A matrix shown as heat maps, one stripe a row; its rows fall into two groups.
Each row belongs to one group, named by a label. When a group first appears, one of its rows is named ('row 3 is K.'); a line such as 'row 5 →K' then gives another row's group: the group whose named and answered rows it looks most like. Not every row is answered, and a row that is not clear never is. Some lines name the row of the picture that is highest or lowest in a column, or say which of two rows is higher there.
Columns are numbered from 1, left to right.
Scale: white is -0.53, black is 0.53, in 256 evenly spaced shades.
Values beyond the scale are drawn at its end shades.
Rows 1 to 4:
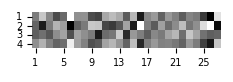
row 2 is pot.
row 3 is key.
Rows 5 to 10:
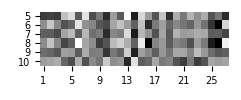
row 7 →key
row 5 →key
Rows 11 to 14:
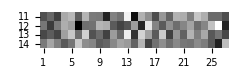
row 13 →key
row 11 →key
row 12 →pot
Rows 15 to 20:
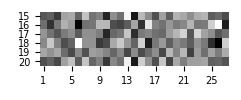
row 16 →pot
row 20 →key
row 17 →key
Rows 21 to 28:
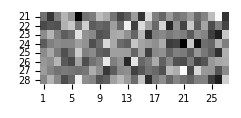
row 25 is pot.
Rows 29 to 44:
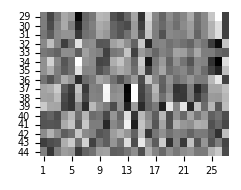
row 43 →key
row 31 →pot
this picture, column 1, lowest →39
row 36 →pot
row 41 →key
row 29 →pot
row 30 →pot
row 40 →key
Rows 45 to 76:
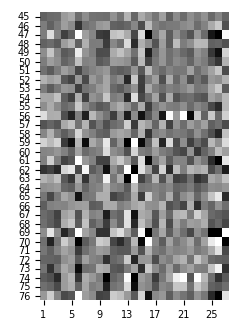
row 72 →key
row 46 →pot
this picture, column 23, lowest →74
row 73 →pot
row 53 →pot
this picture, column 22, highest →56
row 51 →pot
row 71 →pot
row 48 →key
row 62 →key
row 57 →key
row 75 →key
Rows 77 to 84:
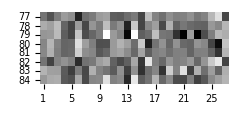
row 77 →pot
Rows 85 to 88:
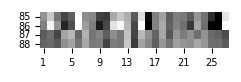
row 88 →key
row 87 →key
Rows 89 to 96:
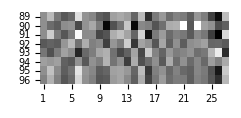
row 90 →key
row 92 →key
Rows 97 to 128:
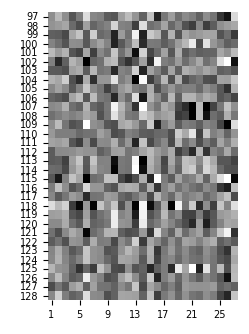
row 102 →pot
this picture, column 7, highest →118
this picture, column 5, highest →118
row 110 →key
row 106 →key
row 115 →pot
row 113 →key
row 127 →key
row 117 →pot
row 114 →key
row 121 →pot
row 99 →key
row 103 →key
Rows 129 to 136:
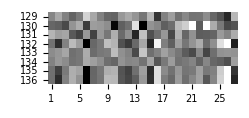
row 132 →pot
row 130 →key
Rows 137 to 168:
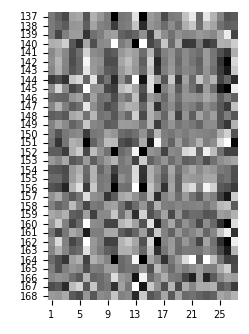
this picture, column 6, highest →151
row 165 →pot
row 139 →pot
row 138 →key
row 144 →key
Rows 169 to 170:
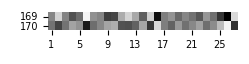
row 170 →pot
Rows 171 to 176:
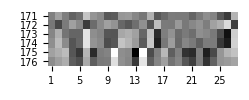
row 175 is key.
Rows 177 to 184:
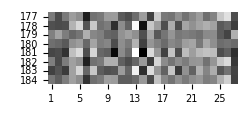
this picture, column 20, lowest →181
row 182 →pot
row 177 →pot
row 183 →key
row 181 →key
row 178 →key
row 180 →key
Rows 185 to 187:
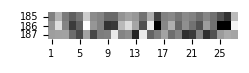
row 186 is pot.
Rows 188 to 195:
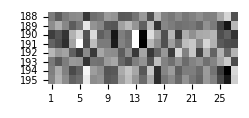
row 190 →key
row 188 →pot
